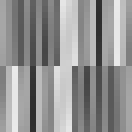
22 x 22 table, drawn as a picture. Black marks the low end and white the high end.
Grain: streaks running down. Symmetry: a half turn. Slope: none.
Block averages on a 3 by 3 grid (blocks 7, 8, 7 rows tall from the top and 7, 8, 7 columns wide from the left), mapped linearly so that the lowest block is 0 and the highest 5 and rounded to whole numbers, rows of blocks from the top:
045 / 242 / 540
